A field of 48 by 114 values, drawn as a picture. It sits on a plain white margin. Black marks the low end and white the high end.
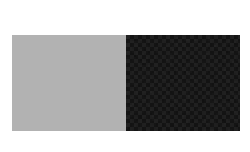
The table splits into one row of 2 panels. Panel 1,1: high, flat. Panel 1,2: very low, checkered, faint in contrast.
